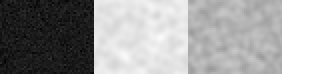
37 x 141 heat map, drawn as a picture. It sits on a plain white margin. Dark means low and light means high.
It is made of 1 by 3 panels. Panel 1,1: very low, fine-grained, faint in contrast. Panel 1,2: very high, blotchy, faint in contrast. Panel 1,3: high, blotchy, faint in contrast.
